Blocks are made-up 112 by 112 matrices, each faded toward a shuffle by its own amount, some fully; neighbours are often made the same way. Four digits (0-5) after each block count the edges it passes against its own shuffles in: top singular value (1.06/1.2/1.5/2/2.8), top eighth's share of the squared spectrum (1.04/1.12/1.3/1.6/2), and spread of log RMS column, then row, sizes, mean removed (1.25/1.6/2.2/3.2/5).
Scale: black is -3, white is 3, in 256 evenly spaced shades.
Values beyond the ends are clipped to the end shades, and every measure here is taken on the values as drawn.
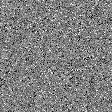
0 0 0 0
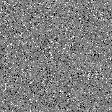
0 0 1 0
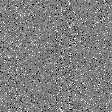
3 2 2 0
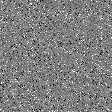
2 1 1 0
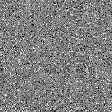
4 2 1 1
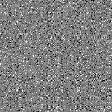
4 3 2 2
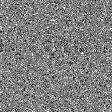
4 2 1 1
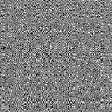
5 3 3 3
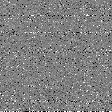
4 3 0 3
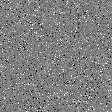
1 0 0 0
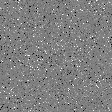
0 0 0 0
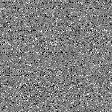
3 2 0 3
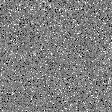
2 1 0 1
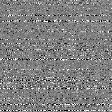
4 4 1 4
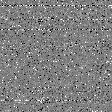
3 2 0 2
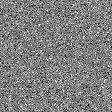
0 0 0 0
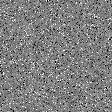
0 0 0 0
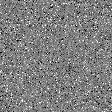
2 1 0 0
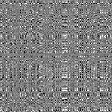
5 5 4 4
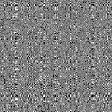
5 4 3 3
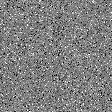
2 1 0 0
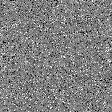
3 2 0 0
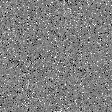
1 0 1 0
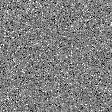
2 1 0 0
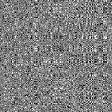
5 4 3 3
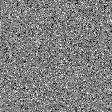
3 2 0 0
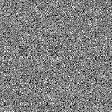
4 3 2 2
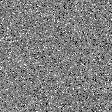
2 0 0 0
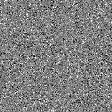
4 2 1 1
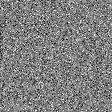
0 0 0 0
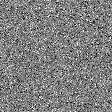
0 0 0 0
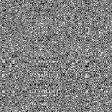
5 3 3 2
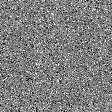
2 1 0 0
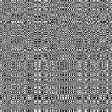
5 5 4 4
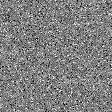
2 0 0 0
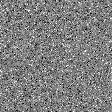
2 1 0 0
